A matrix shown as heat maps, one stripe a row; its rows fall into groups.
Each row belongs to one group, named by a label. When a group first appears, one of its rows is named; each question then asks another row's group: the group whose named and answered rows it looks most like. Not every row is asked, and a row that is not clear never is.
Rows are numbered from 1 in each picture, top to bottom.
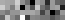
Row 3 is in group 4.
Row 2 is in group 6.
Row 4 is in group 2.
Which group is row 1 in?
6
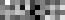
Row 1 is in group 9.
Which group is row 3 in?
6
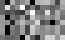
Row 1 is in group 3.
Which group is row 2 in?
2
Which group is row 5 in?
4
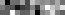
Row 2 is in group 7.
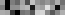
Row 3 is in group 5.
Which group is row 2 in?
3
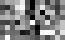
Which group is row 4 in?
6
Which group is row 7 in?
7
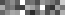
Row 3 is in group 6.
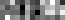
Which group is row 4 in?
9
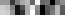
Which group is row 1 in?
4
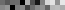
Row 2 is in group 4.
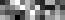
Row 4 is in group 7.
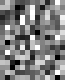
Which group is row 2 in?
7
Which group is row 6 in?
9
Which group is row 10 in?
2
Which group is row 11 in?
9
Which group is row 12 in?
3
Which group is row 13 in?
5
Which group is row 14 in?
4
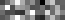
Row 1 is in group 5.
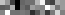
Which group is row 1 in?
5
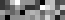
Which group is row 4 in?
3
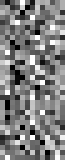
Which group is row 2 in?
5
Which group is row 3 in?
6
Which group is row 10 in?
5
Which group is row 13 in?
7
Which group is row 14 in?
4
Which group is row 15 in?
5
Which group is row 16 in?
7
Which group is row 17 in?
5
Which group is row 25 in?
3
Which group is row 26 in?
6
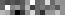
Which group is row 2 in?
9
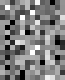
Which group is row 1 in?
4
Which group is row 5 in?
4
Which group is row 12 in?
3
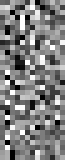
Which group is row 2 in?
7
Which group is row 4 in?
2
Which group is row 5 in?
2
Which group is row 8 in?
7
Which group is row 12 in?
5
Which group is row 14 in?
7
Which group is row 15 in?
9
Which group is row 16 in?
3
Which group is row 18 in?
5
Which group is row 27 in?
2
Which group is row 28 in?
9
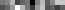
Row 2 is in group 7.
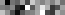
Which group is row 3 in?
5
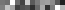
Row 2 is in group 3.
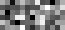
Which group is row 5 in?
5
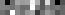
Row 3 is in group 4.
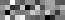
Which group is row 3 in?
3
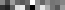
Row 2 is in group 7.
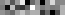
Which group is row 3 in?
4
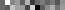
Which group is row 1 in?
9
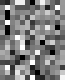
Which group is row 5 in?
9
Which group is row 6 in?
3
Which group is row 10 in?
2
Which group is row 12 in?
7
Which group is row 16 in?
4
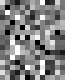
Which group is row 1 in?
5
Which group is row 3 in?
9
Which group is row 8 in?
2
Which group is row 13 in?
5
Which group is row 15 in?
5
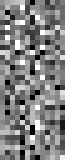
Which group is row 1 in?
6
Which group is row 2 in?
2
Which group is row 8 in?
9
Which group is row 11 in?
7
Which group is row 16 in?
5
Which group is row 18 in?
3
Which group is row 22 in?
2
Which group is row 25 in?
2
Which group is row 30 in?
6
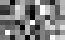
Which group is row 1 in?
4
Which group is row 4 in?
6
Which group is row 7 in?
9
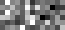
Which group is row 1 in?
9
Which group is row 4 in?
7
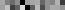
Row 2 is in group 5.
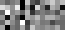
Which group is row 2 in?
6
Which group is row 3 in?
9
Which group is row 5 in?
2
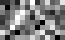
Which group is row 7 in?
5
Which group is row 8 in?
3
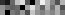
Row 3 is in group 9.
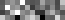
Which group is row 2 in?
9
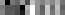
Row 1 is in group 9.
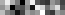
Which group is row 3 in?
5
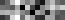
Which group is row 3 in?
6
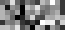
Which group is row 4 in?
7
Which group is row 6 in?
6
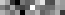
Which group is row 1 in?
5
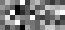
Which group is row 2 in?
7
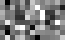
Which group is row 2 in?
2
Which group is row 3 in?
5
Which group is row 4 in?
5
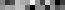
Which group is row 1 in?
3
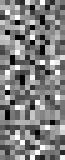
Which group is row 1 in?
5
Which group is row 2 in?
6
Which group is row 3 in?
9
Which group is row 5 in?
7
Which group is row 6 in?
6
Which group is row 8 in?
7
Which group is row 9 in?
6
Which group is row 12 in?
4
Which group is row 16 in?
7
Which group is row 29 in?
2
